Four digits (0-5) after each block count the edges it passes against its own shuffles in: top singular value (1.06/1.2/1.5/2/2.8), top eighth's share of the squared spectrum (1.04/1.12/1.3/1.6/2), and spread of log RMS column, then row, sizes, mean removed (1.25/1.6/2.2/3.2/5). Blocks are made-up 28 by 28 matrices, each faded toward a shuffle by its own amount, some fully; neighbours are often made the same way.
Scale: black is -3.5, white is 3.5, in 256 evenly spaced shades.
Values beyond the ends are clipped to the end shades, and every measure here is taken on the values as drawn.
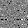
3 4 0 1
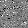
1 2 0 1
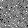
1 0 0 0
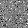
0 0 0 0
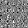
3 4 2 1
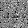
2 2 0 0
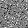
0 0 0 0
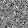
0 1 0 0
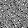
1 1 0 0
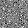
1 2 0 0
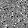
1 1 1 0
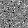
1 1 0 0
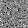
2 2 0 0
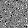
1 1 1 0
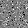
1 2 0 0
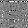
3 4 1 2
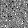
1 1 0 0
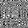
3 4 1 2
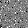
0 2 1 0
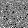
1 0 0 1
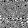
2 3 0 2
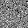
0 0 0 0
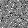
0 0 0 0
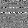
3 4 0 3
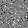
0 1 0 0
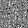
1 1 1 0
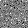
0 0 0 0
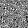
0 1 0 0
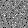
1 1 0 0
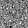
0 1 0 0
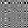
4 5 3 3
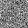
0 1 0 0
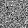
0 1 0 0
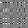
4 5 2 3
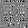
3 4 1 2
